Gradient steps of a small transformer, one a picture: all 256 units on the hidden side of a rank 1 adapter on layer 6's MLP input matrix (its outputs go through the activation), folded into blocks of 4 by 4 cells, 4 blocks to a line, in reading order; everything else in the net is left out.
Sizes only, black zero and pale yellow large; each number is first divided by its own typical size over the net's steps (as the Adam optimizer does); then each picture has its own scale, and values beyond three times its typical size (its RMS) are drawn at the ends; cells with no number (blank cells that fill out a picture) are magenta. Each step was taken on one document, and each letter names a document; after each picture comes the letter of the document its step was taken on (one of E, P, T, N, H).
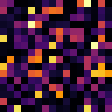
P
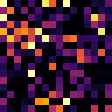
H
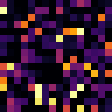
P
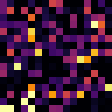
H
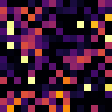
H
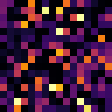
P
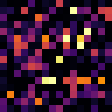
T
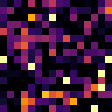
T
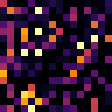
H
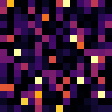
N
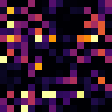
T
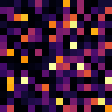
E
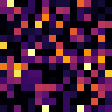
P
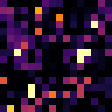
H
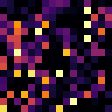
T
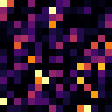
N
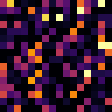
P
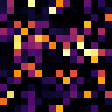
T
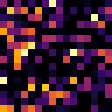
H
